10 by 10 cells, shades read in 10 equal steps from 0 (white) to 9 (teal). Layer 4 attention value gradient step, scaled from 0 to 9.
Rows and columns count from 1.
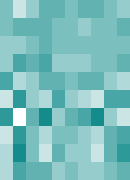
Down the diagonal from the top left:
5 6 5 7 6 4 7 3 6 6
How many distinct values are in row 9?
7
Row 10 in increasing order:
3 4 4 4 5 5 6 6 6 7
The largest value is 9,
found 3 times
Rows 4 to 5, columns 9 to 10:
5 6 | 4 3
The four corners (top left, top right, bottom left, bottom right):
5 4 3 6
